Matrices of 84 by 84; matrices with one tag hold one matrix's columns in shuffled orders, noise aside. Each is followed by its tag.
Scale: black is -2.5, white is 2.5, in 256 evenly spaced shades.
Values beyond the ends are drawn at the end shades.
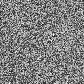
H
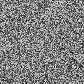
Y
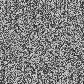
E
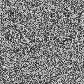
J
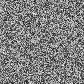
H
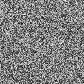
Y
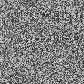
J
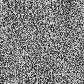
E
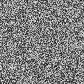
Y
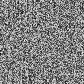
E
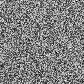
Y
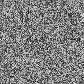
J
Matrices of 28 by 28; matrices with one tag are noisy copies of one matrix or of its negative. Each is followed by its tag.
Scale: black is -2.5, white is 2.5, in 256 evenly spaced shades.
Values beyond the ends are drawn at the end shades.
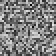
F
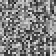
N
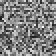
F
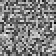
F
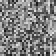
N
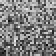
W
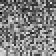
W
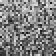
W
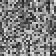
N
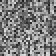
N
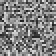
F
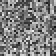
N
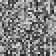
N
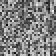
N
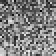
W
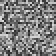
F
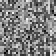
N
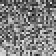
W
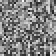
N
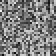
N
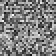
F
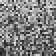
W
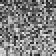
W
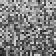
W
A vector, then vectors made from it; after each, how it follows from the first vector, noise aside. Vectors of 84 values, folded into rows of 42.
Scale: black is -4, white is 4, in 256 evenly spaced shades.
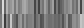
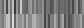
wrapped around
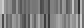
reversed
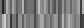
sign-scrambled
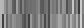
reversed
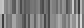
reversed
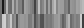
sign-scrambled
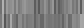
shrunk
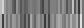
reversed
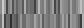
sign-scrambled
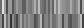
sign-scrambled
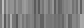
shrunk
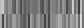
reversed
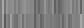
shrunk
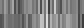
wrapped around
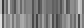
wrapped around
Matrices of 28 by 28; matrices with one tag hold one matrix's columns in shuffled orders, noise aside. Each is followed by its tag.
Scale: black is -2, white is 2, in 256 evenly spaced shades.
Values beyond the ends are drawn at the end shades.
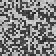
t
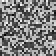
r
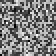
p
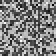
p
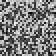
t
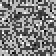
r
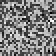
p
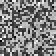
p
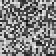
p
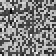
p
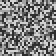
r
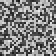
r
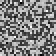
r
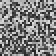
t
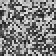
t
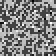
p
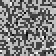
r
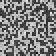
p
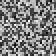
r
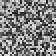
r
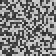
r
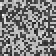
p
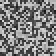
p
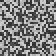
r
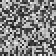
p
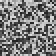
t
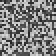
p
